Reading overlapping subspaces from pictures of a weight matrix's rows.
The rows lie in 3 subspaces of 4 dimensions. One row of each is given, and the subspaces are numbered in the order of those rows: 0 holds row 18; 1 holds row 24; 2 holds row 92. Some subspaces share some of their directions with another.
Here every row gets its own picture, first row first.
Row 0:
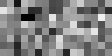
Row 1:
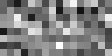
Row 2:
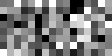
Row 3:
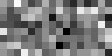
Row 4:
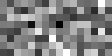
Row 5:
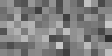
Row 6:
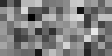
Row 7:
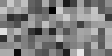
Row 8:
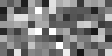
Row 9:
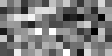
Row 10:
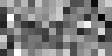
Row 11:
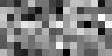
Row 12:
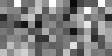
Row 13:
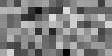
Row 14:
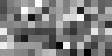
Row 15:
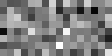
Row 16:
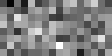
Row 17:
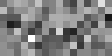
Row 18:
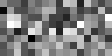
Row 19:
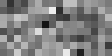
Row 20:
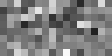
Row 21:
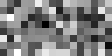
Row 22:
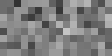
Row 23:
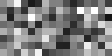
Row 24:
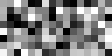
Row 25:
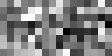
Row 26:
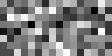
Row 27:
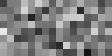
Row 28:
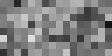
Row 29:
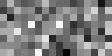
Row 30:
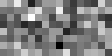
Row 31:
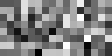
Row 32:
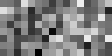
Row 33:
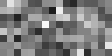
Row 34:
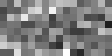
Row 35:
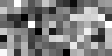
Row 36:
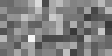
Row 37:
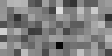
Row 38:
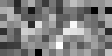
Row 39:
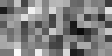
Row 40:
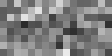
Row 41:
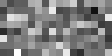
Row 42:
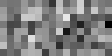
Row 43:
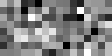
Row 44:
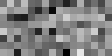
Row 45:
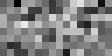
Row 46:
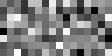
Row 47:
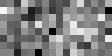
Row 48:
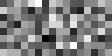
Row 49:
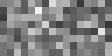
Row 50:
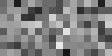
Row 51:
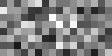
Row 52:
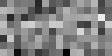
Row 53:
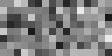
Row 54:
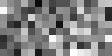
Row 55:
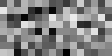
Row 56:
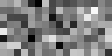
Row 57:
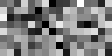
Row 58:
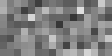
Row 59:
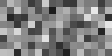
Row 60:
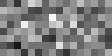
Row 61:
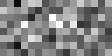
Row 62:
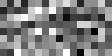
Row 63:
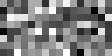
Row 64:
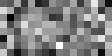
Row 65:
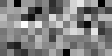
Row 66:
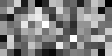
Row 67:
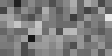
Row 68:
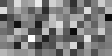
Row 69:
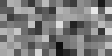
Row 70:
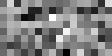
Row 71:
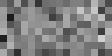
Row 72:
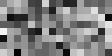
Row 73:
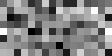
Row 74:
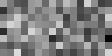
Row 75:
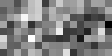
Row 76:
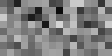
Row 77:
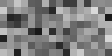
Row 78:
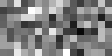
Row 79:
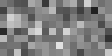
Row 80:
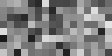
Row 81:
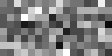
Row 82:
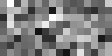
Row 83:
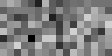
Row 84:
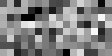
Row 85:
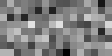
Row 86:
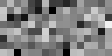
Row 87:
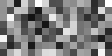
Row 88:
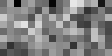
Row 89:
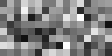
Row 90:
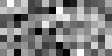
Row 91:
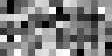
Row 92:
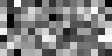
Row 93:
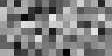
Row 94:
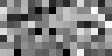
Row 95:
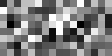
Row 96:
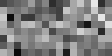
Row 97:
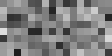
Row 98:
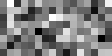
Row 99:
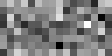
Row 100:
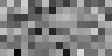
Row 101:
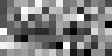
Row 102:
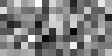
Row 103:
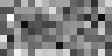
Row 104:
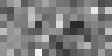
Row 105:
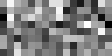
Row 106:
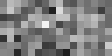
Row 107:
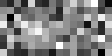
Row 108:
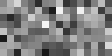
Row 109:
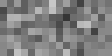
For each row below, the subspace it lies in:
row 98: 2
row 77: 0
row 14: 1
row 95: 0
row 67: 0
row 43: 1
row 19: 2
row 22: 2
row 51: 0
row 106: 2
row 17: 0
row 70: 2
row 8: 2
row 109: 0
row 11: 2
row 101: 1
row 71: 2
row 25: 0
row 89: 1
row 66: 2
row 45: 0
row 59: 1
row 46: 0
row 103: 2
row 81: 1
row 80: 0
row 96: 2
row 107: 2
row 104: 1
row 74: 1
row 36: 0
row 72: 0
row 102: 0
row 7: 2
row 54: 1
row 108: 2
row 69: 1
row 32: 1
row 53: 1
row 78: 1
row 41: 1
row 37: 2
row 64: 2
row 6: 1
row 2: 0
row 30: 2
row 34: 1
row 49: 2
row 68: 0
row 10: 2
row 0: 1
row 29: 1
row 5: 1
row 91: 2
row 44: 2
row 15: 0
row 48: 0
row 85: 1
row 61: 0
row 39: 1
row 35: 0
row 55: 0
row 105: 2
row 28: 0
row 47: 1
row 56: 0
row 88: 0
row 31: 1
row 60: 0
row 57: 2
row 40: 1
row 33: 2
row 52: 2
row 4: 1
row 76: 2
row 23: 1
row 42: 0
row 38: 1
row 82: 2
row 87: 2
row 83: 0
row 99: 2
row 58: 1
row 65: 0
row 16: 2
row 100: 2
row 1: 2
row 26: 1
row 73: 1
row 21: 2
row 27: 1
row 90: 2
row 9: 1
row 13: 0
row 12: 0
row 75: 0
